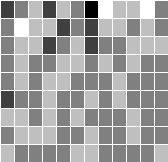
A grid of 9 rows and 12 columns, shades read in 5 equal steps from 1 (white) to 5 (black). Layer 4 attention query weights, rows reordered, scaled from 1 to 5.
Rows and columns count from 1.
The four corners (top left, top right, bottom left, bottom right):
4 3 2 2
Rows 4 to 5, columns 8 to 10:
2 3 2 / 3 2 3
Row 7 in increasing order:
2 2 2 2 2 3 3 3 3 3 3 3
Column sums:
27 20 23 24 25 23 28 23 23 22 23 25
